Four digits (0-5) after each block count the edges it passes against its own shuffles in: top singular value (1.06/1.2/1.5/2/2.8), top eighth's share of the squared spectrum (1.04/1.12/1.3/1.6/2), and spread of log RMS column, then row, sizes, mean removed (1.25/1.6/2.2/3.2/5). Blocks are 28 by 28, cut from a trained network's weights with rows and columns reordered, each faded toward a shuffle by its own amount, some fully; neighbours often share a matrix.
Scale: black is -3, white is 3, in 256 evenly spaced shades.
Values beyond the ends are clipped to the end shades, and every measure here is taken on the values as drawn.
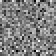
3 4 1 1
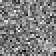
0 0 0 0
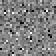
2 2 0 0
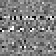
3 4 0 3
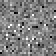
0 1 0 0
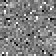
2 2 0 0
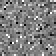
0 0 0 1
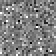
1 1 0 0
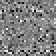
2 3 0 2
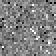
1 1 0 0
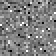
0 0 0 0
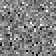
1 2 0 0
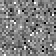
1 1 0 0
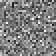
0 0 0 0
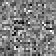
2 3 1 1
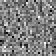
2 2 0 0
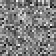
2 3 0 1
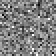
0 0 0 0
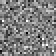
0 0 0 0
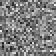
1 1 0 0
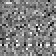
3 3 0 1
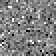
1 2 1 1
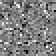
2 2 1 1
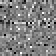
2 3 0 1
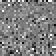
2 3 0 2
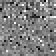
2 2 0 2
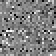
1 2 0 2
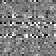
3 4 0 3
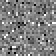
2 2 0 1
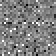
2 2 0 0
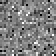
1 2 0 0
